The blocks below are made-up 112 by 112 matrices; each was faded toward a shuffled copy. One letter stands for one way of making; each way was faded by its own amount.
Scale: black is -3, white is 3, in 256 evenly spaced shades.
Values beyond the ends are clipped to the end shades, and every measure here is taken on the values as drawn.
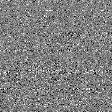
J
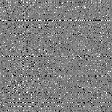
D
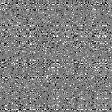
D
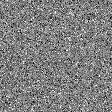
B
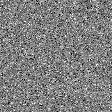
B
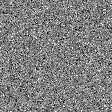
B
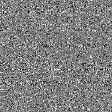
J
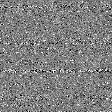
J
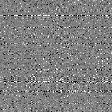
D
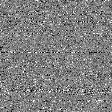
J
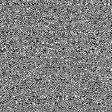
J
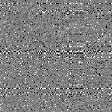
D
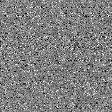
J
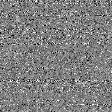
J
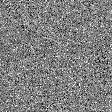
B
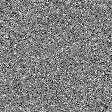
B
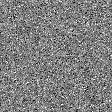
B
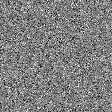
B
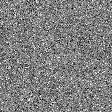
B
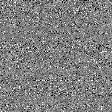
J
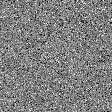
B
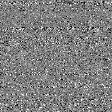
J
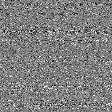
J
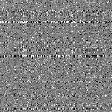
D
